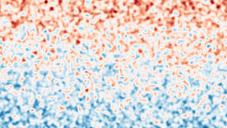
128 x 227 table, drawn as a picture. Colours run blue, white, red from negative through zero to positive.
Grain: blotchy. Stripes: none. Histogram: bell-shaped. Slope: up to the top.
